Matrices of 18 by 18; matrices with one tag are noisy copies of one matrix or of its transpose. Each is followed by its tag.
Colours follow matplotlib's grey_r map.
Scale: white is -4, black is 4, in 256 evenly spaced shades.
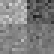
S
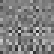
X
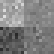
S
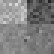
S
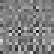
X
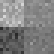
S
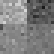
S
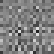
X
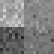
S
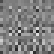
X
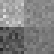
S
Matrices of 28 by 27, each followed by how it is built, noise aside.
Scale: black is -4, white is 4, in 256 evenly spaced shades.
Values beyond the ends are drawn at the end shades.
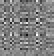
low rank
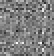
low rank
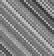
Toeplitz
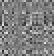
low rank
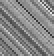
Toeplitz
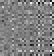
low rank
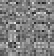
low rank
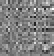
low rank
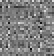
low rank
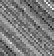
Toeplitz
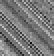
Toeplitz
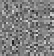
low rank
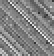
Toeplitz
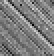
Toeplitz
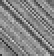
Toeplitz
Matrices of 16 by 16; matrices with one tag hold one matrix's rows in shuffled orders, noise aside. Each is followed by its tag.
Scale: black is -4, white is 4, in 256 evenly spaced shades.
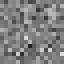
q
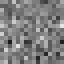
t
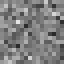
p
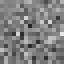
q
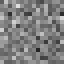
t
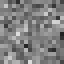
p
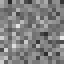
t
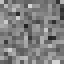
p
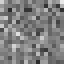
t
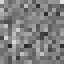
t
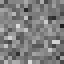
p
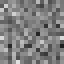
t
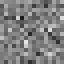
q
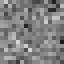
p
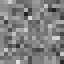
p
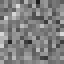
t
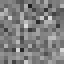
q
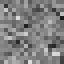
p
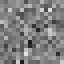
q
